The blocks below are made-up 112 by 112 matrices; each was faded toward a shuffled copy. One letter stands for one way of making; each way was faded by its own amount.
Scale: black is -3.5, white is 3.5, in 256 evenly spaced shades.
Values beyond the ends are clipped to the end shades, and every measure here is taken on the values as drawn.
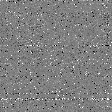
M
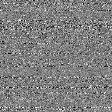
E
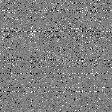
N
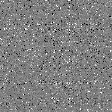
M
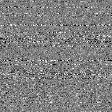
E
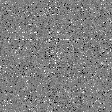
M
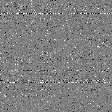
N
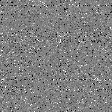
M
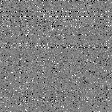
N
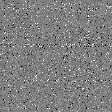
M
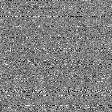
E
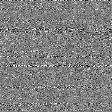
E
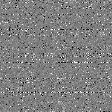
N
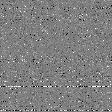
N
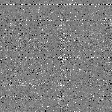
N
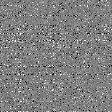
N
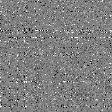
N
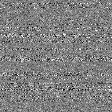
E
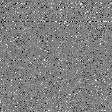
M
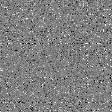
M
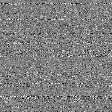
E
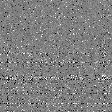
N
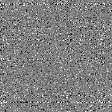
N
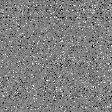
M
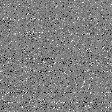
M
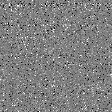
M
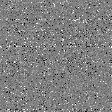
M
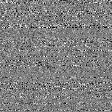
E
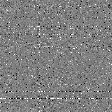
N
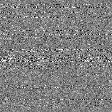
E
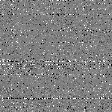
N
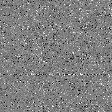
M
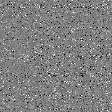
M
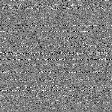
E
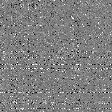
N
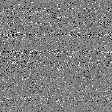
N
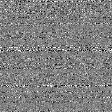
E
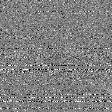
E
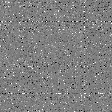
M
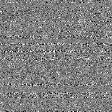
E
